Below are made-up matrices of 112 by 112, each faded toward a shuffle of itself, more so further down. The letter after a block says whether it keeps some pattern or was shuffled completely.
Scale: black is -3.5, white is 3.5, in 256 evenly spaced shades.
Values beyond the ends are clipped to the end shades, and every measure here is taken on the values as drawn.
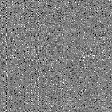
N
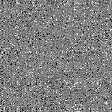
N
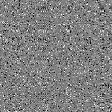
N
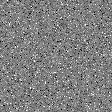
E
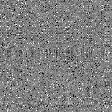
N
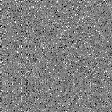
N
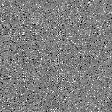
N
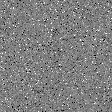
E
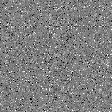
N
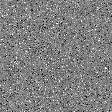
E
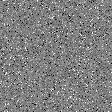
E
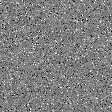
E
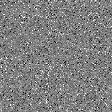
N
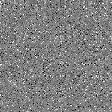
N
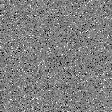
N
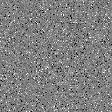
N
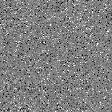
N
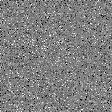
N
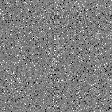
N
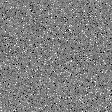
E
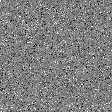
E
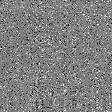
N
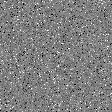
E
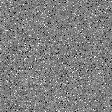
N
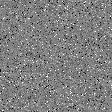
E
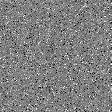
N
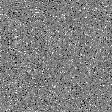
N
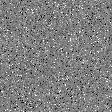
E
